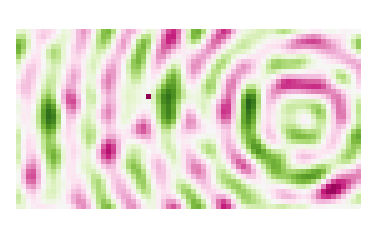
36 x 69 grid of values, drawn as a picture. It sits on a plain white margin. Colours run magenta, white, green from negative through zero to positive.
Lone odd cells: 1, lower than its neighbours. Rings: centred on the middle right. Histogram: bell-shaped.
